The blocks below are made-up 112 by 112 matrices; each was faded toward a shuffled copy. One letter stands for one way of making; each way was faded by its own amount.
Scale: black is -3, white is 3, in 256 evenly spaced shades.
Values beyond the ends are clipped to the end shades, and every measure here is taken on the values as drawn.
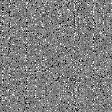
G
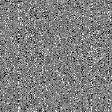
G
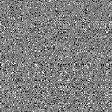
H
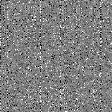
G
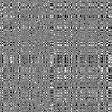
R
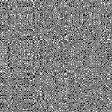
H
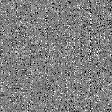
G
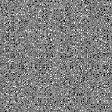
H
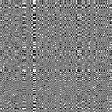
R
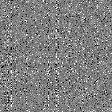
G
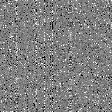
G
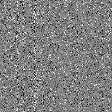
G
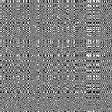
R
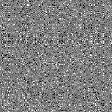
H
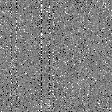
G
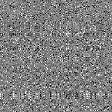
H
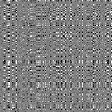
R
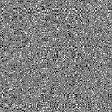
H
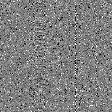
G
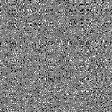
H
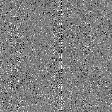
G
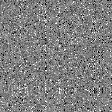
G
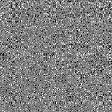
H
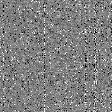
G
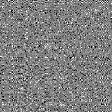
H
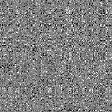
H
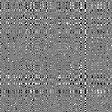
R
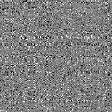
H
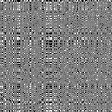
R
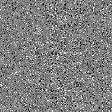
G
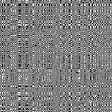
R
